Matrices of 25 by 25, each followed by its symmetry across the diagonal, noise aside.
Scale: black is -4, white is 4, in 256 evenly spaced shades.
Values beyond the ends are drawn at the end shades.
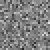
antisymmetric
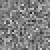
symmetric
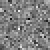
antisymmetric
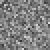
symmetric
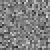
antisymmetric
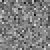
neither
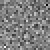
antisymmetric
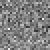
neither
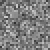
symmetric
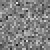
neither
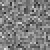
neither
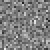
neither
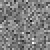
neither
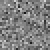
neither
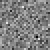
symmetric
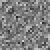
symmetric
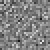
symmetric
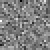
antisymmetric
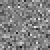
neither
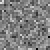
symmetric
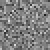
antisymmetric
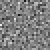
antisymmetric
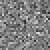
neither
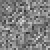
symmetric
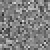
antisymmetric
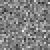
neither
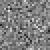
antisymmetric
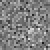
symmetric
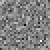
symmetric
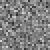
antisymmetric
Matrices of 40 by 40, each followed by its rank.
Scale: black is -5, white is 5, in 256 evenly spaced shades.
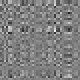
three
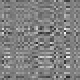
three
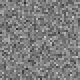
full rank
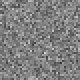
full rank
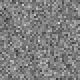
full rank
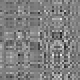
three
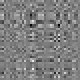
three
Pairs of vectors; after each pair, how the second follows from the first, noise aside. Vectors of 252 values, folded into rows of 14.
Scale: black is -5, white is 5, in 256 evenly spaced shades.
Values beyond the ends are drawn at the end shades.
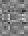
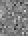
shuffled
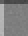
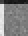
scaled up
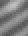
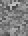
sign-scrambled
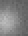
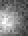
scaled up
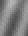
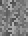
sign-scrambled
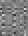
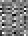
scaled up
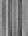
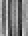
scaled up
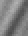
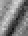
scaled up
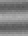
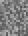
shuffled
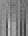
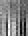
scaled up
